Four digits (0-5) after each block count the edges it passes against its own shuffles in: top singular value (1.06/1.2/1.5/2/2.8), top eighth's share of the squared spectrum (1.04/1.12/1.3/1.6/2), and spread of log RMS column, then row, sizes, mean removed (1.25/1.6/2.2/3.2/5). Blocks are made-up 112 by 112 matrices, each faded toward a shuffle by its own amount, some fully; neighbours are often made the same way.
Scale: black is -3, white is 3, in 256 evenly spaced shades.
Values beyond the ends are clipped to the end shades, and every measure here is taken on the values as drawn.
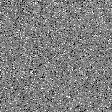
3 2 0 1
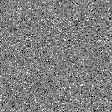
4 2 1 1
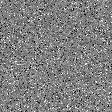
1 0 0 0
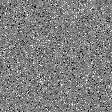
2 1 0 0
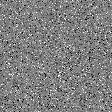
2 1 0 0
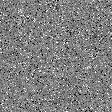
2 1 0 0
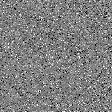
3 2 1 1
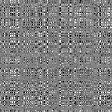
5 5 4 4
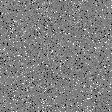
2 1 0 0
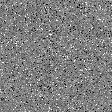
0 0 1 0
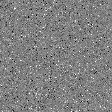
0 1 1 0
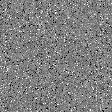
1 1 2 0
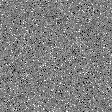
0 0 0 0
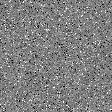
0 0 1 0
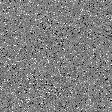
0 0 0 0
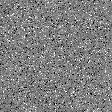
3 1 0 0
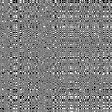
5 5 4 4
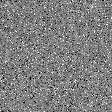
0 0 0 0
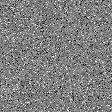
0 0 0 0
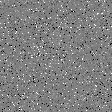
2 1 0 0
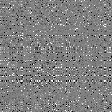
5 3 2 3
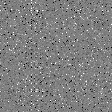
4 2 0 0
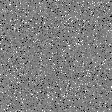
0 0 0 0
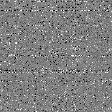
2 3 2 3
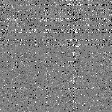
2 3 3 3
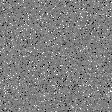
0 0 0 0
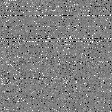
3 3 2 3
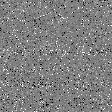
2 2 2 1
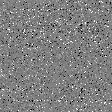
1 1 1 1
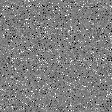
1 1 1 2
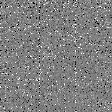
2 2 2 2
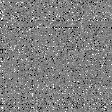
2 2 2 2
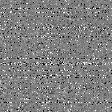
2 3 2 3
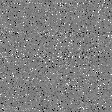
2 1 1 1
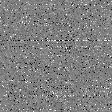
2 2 1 2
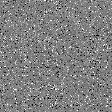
1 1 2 2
